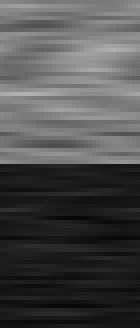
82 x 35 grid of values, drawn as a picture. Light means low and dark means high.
It is made of 2 by 1 panels. Panel 1,1: middling, streaked across. Panel 2,1: very high, streaked across, faint in contrast.
